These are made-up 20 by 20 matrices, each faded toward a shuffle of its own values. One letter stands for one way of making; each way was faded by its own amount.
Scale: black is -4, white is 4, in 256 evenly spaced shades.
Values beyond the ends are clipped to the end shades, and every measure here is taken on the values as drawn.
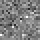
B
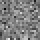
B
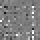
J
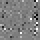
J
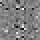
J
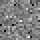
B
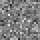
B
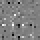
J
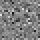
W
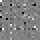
J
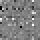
J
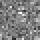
W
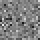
W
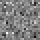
W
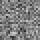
W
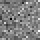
B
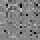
J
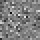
B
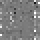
J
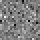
B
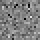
B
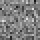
W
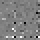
J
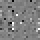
J
